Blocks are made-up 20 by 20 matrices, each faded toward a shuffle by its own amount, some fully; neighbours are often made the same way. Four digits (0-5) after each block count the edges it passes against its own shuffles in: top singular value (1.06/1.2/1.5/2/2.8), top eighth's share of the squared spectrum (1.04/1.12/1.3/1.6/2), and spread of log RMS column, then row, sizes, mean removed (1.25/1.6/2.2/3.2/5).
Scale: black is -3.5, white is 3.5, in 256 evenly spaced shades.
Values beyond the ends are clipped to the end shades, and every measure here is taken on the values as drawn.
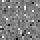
0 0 0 0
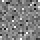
0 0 0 0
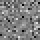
0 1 0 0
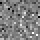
0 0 0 0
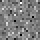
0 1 0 0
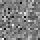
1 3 1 1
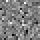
0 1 0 0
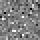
0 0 0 0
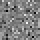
0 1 0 0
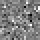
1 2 0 0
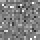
0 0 0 0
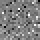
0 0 0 0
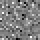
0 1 0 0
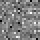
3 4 0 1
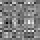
4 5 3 3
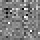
3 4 1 1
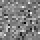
2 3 1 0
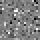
1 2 0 0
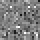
2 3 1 1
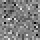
0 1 1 0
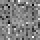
2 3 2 0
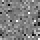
1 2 1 0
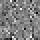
2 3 1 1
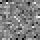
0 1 0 0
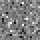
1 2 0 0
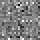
2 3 2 0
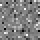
1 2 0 0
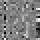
2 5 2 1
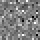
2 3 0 0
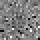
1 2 0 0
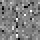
2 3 1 0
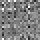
3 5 2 1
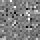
2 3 1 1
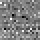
2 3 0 0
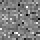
0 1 0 1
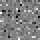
0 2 0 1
